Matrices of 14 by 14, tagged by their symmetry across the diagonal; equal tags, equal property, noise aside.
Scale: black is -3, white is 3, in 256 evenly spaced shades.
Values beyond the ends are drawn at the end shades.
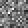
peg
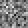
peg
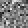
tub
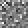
peg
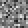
tub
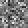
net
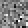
tub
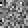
net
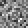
peg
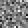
tub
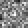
peg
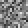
net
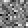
net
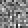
net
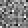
tub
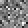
peg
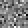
tub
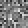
peg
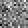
tub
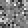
tub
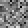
net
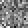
net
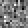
net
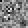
peg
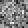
peg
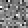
tub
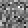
net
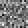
net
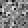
peg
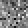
tub
